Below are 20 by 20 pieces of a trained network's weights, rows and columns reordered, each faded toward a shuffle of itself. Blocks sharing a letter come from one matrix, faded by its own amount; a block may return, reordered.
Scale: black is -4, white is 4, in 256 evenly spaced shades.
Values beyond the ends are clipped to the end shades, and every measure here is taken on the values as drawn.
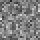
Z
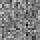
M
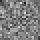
Z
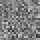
Z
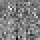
M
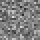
Z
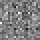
M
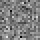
M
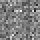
M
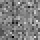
M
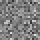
Z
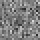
Z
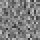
Z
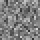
Z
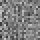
Z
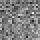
Z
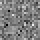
M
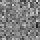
Z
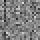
M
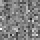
M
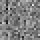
M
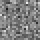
M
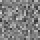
Z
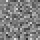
Z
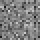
M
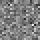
Z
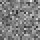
Z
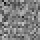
Z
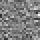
Z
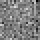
M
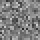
Z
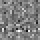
M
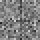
M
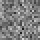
Z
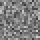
Z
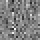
Z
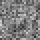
Z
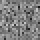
M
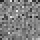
M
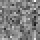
Z
